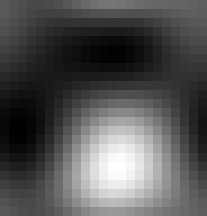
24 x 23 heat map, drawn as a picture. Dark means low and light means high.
Ninth with the highest average: bottom middle. Average level on the scale: 30%. Ninth with the lowest average: middle left.
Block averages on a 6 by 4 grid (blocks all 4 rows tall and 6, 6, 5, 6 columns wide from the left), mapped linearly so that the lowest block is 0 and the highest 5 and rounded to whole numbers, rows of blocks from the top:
1 1 1 2 / 1 0 0 1 / 0 1 1 1 / 0 2 4 1 / 1 4 5 2 / 1 3 4 2
